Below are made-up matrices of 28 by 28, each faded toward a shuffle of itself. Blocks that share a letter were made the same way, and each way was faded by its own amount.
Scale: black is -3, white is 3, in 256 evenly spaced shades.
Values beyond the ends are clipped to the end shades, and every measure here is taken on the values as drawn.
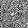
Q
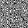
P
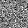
Q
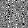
P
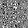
P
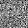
Q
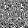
P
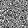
Q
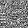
Q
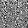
P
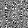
P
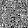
P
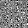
P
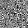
P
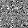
P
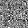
Q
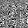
P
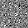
P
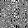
P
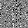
P
